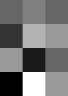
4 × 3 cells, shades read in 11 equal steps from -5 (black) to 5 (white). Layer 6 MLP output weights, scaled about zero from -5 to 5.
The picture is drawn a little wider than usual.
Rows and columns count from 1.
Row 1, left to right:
-1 0 -1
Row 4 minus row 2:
-2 3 0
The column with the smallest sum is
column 1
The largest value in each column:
1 5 1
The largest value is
5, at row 4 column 2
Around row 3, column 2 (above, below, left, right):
2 5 1 -1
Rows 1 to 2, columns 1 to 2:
-1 0 / -3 2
